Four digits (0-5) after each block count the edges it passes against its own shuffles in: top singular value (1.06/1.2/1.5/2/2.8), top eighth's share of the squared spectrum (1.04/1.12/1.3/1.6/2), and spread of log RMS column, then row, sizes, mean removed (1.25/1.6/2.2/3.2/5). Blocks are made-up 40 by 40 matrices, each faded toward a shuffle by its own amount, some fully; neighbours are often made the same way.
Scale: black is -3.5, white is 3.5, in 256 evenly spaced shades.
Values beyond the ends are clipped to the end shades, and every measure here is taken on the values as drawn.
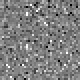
2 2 0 0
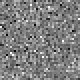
0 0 1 0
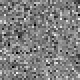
0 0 2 0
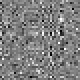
4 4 2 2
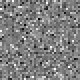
0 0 0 0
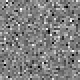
1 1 0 0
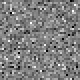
2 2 0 0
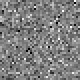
2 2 1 0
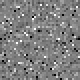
1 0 0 0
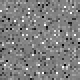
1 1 0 0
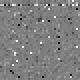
3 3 0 0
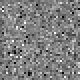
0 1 0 0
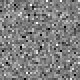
0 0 0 0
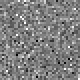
0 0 0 0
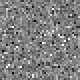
0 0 0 0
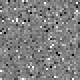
0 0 0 0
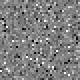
0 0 0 0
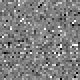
1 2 0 1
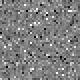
1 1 0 0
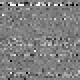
3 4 0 3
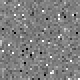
1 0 0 0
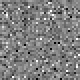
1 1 0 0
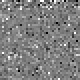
2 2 0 1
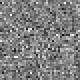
0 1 0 2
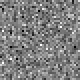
1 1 0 0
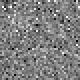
0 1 0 0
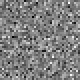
0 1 0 2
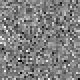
0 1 0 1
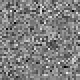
0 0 0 2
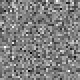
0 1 0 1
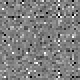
3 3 1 2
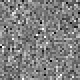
0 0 0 0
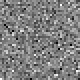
2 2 0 0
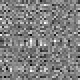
4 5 3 3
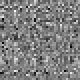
3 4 2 2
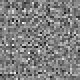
3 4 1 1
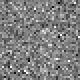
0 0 0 0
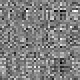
4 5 2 3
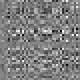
4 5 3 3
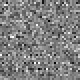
0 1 0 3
